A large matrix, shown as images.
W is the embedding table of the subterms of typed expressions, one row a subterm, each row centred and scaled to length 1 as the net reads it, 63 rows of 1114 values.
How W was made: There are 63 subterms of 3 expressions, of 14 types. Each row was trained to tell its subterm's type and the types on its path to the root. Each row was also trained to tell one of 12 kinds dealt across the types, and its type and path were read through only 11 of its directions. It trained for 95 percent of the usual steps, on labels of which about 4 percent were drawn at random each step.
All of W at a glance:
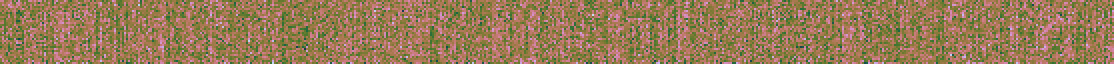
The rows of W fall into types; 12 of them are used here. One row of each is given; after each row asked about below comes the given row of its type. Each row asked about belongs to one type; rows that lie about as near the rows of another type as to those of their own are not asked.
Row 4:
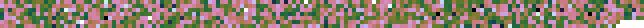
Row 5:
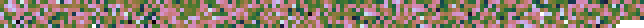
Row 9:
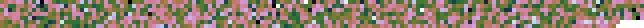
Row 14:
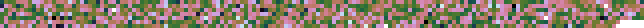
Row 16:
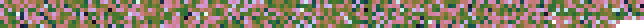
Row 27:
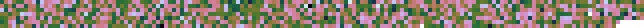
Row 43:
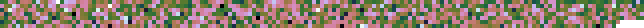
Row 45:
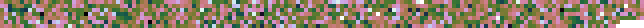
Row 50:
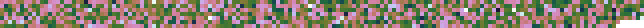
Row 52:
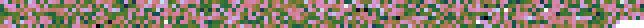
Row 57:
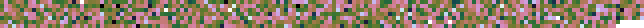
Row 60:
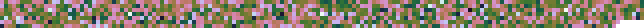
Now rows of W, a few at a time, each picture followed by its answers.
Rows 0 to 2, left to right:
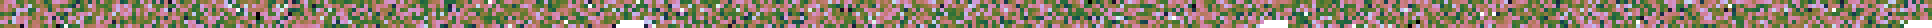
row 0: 5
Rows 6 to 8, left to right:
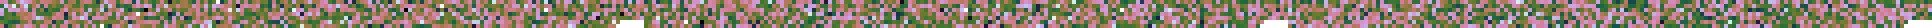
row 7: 52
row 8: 60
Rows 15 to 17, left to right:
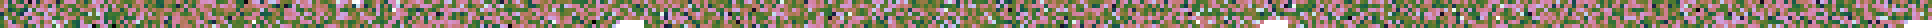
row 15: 27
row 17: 16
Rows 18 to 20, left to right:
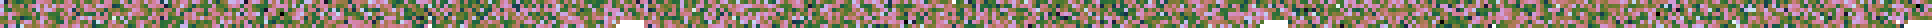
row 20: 4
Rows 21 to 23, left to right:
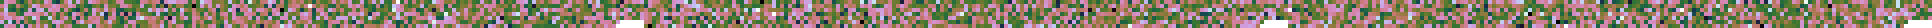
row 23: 60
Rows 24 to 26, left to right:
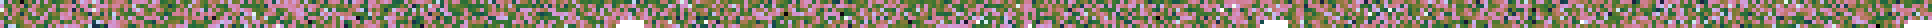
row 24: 43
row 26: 52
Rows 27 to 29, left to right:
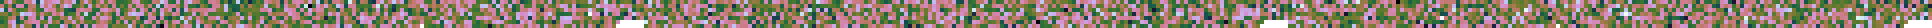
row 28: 50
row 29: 50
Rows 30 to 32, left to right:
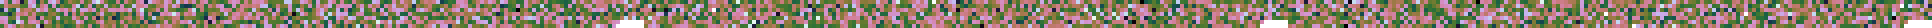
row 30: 16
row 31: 4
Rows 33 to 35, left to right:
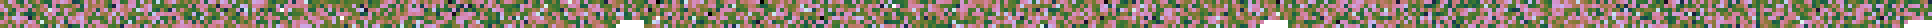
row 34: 52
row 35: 43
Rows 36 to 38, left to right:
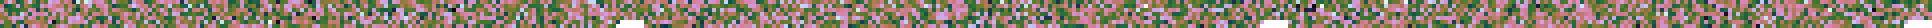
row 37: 52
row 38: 43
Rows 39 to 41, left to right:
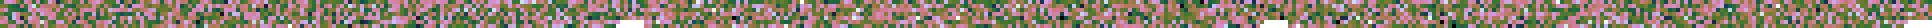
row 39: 16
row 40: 5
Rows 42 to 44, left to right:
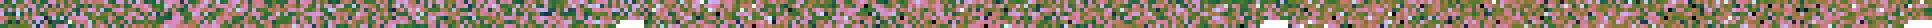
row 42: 16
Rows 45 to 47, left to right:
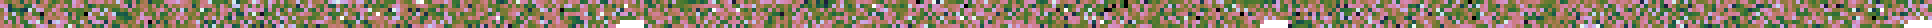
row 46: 43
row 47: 43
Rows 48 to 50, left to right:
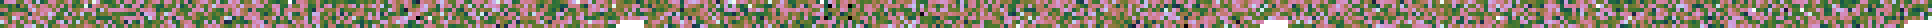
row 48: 16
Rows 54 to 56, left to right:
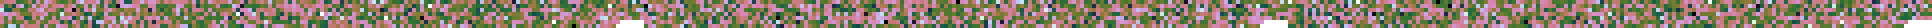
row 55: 4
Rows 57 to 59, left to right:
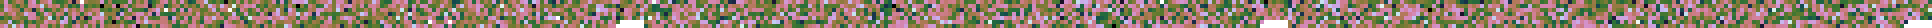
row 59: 5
